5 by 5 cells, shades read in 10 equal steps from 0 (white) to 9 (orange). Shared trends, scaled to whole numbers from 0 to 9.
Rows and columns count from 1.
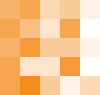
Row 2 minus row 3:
1 -3 -2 3 -1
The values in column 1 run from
6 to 7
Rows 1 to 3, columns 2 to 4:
7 3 4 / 5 2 7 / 8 4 4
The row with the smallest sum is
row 4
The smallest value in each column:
6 2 2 1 0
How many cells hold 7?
5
